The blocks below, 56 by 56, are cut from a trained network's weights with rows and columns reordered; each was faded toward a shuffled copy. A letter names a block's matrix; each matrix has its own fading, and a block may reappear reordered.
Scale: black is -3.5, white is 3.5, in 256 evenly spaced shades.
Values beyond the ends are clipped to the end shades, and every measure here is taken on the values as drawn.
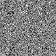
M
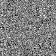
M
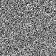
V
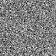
M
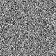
V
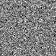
M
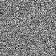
V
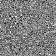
M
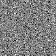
M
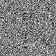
V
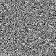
V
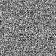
V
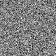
V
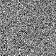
M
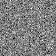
M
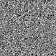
V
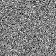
V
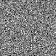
M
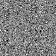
M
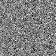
M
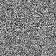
V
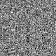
V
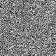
V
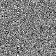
M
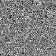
M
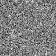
V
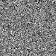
M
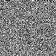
V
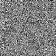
V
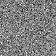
M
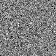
M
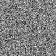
V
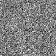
V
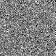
M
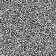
V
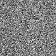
V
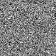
M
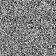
V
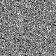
M
